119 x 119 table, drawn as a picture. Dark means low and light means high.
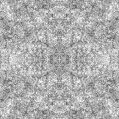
No row or column stands out. The values follow a bell shape. There is no seam. Its left and right halves mirror each other, and so do its top and bottom. Overall the values sit about 70% of the way up the scale.
